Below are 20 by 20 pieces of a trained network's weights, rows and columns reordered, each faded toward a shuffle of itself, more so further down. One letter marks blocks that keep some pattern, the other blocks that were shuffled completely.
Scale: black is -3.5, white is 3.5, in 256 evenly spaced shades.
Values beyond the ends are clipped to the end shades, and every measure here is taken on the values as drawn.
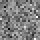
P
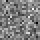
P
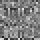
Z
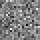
P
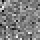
P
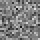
P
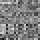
Z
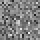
Z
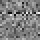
Z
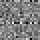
Z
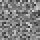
Z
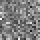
Z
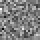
P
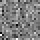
Z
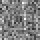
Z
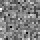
P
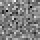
P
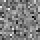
P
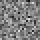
P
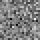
P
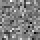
P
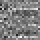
Z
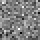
P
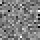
Z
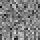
Z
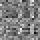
Z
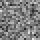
P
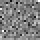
P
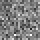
P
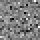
P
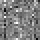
Z
